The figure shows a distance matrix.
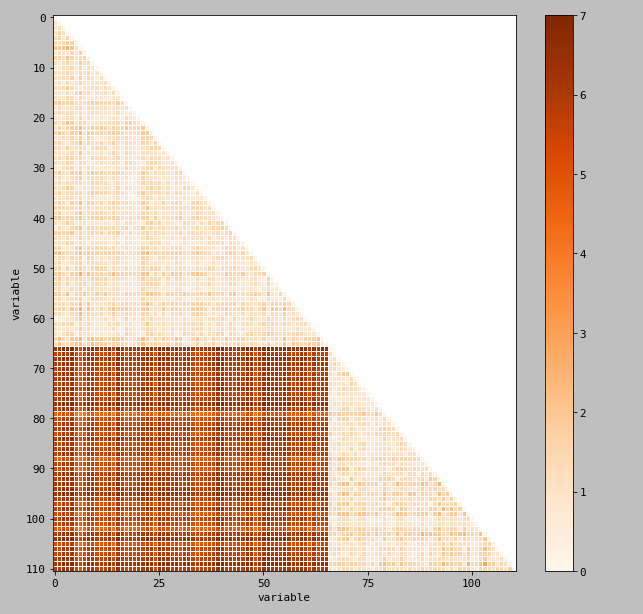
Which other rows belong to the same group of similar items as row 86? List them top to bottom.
66, 67, 68, 69, 70, 71, 72, 73, 74, 75, 76, 77, 78, 79, 80, 81, 82, 83, 84, 85, 87, 88, 89, 90, 91, 92, 93, 94, 95, 96, 97, 98, 99, 100, 101, 102, 103, 104, 105, 106, 107, 108, 109, 110
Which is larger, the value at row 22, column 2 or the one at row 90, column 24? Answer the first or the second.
the second
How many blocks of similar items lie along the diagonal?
2
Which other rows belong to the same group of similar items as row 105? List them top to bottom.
66, 67, 68, 69, 70, 71, 72, 73, 74, 75, 76, 77, 78, 79, 80, 81, 82, 83, 84, 85, 86, 87, 88, 89, 90, 91, 92, 93, 94, 95, 96, 97, 98, 99, 100, 101, 102, 103, 104, 106, 107, 108, 109, 110
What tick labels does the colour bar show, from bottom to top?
0, 1, 2, 3, 4, 5, 6, 7
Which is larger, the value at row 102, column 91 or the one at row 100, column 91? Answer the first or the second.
the first
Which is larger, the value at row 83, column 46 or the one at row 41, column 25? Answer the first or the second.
the first
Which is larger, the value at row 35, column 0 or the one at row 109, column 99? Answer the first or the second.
the second
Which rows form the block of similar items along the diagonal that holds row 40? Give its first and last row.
0 to 65
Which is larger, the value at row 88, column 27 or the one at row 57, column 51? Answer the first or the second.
the first
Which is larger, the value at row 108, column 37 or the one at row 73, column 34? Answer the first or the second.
the first
